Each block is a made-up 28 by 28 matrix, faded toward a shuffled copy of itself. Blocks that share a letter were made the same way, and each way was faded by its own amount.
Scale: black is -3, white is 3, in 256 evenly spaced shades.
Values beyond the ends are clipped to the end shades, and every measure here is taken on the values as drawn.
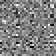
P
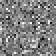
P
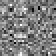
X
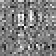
X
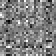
X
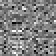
X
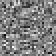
X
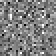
P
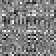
X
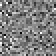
P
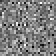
P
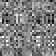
X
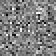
P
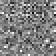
P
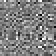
X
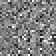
P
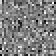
P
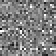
P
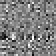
X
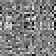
X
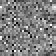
P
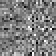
X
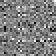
X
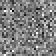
P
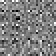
X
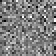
P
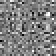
X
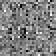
P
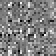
X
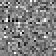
P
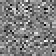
P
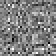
X
